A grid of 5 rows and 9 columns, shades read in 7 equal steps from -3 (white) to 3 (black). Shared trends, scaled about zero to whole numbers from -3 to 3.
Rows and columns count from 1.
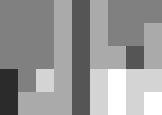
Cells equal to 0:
15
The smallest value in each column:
0 -1 -2 -1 1 -2 -3 -2 -3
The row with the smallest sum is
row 5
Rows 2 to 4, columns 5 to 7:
1 -1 0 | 1 -1 -1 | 1 -2 -3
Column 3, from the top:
0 0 0 -2 -1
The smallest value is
-3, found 3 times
